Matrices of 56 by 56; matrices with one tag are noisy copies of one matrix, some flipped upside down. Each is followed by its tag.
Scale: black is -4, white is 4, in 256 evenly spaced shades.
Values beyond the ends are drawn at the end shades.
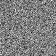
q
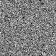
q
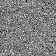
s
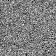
s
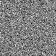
q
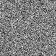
q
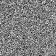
q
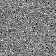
s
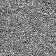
s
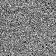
s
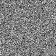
q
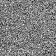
s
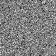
q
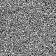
s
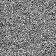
s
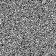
q
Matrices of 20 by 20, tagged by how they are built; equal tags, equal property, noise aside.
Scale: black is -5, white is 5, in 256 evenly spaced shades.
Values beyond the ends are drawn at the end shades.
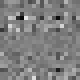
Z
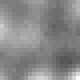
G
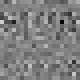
Z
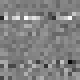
Z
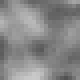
G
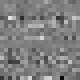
Z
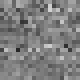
Z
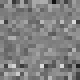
Z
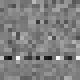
Z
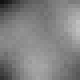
G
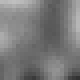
G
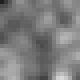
G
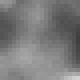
G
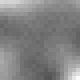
G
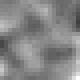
G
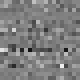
Z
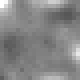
G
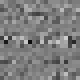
Z
